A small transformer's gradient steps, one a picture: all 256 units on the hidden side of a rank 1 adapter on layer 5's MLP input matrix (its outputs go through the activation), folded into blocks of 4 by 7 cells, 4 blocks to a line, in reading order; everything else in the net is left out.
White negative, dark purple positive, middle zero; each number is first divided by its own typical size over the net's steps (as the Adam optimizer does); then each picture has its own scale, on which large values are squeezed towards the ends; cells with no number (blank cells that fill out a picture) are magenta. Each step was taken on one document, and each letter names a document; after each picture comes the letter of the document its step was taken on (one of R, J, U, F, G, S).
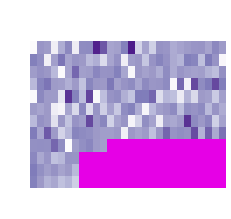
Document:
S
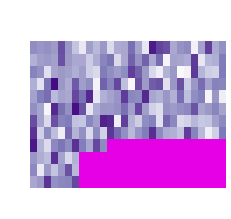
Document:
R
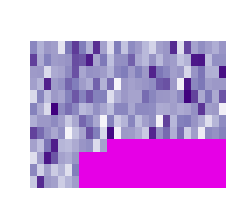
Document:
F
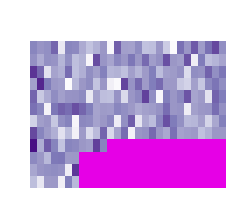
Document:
F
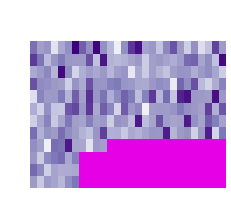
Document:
S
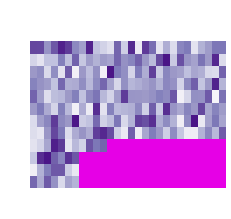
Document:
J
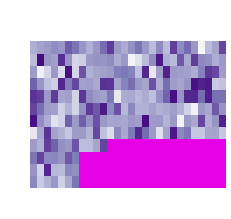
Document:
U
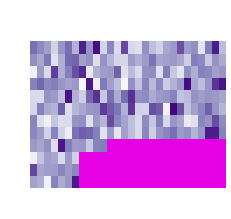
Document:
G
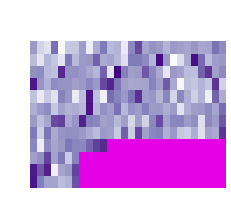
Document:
J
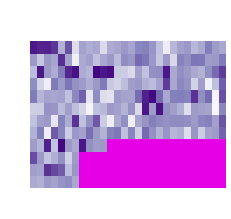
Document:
J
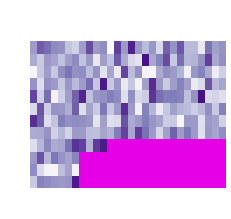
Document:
U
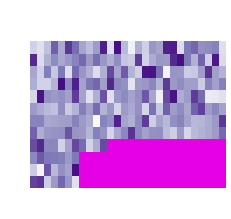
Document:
J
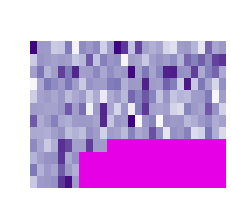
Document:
S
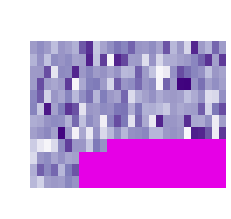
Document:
F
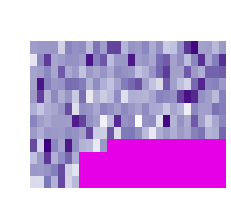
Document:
F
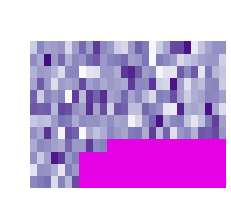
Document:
G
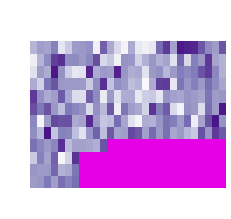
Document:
G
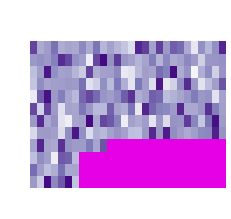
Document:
G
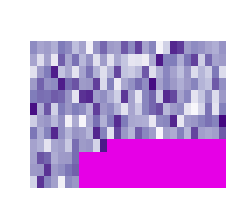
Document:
U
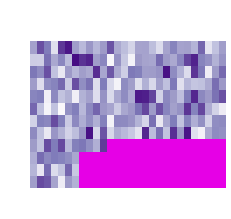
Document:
R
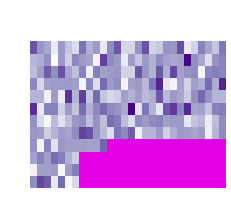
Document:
G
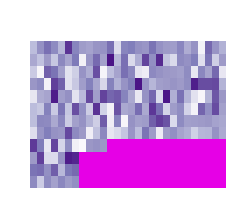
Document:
U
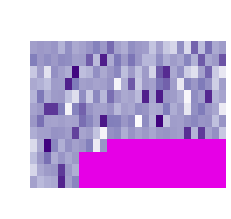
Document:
F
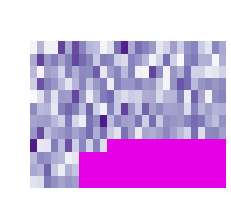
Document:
J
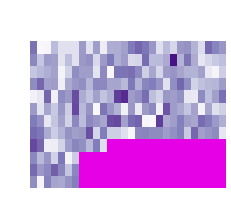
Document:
J
